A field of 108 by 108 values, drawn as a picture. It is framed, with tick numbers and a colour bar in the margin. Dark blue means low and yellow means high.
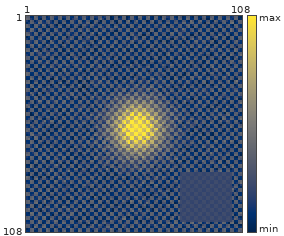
Calmest part: bottom right. Slope: none. Odd patch: calmer, in the bottom right. Ninth with the highest average: centre. Bumps: one, in the centre. Odd rows or columns: none.
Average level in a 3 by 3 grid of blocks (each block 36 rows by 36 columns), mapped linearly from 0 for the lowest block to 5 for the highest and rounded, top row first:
000 | 050 | 000
